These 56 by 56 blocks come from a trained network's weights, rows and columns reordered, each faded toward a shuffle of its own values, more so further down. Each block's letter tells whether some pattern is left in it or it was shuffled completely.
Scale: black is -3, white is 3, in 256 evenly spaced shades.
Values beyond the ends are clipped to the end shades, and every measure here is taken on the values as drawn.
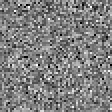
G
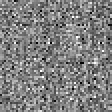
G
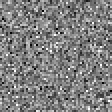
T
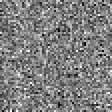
G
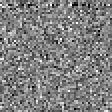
G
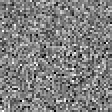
G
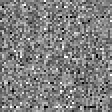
G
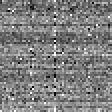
G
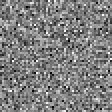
G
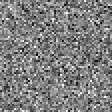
T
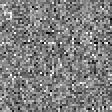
G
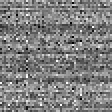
G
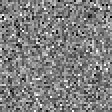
T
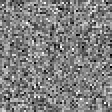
G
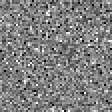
T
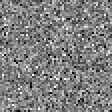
T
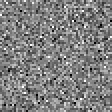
T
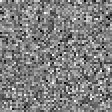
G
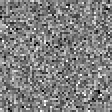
T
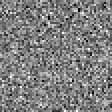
T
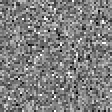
T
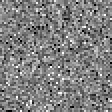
T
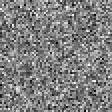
T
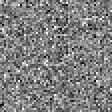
G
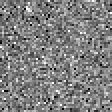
T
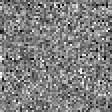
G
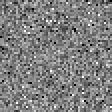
T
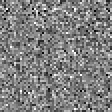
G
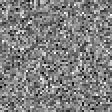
T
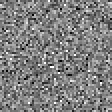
T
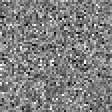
G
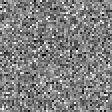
T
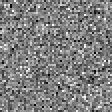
T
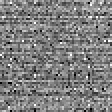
G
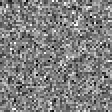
T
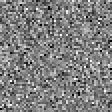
T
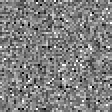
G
